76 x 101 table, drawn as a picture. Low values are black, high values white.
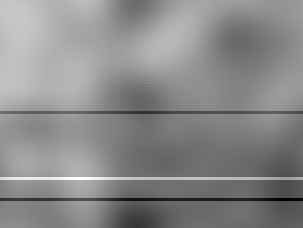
Ninth with the highest average: top left. Slope: up to the top left. Odd lines: rows 38, 60 and 67.
